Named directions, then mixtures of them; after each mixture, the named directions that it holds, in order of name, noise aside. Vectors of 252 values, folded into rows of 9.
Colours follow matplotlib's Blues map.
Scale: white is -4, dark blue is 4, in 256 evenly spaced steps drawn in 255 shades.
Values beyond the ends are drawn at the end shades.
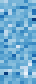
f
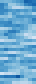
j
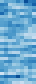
j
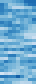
j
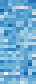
f, j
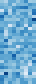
f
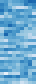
f, j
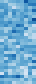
f, j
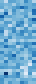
f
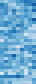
f, j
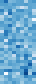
f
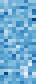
f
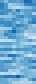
j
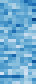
f, j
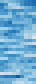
j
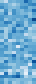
f, j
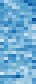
f, j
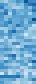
f, j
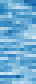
j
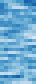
j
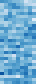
f, j
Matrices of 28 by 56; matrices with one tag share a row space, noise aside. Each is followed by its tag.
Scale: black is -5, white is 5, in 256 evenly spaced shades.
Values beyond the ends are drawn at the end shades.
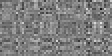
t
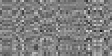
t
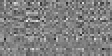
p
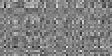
p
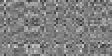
p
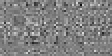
p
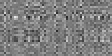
p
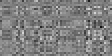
t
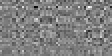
t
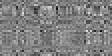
t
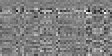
t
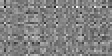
p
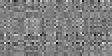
p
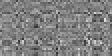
t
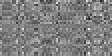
t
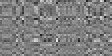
t
